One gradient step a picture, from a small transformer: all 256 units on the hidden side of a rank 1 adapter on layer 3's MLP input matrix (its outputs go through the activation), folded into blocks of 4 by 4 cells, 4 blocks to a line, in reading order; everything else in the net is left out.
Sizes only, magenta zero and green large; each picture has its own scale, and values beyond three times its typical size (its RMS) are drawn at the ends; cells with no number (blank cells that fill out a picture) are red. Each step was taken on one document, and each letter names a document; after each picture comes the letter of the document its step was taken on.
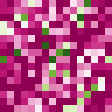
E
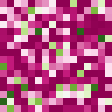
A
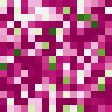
E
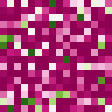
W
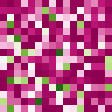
A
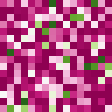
W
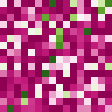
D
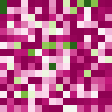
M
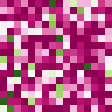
A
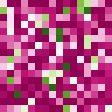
M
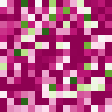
E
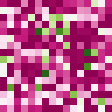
A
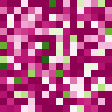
M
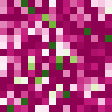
D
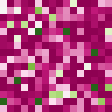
A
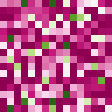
W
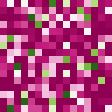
W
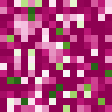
D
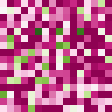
A
